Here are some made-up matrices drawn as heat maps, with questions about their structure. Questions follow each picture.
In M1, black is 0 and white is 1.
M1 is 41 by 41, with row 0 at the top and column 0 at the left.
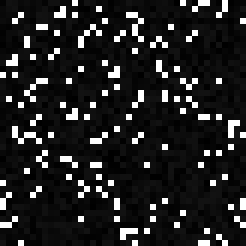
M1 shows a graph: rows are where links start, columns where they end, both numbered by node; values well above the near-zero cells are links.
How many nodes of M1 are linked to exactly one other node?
2
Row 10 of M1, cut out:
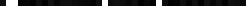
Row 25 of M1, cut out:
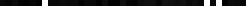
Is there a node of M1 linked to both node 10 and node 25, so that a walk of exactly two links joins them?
no
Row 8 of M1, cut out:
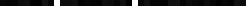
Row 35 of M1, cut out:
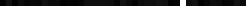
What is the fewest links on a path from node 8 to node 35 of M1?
6
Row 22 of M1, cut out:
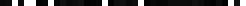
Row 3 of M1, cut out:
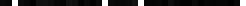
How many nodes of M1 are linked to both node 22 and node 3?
4
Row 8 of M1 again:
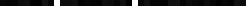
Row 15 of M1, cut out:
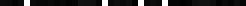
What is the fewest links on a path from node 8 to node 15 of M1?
3
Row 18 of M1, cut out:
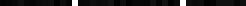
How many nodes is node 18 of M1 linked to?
2
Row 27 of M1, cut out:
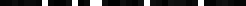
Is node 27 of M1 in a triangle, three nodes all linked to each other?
no
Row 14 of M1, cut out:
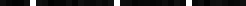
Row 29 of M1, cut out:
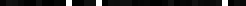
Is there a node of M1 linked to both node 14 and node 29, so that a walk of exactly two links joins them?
no
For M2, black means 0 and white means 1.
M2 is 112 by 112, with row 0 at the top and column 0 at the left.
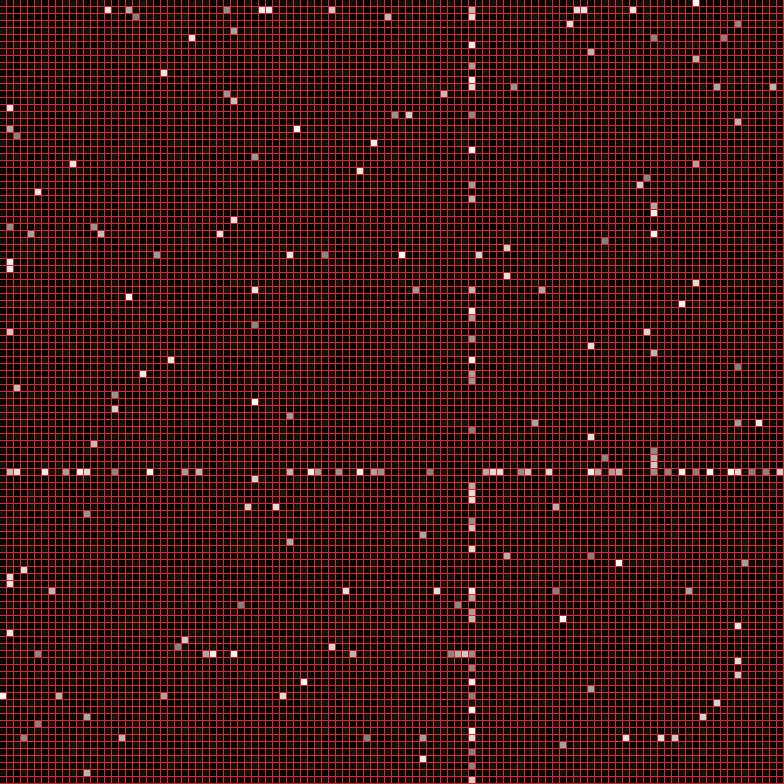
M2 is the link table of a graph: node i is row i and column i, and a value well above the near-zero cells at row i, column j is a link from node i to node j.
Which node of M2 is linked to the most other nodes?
node 67
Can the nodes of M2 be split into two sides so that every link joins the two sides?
yes
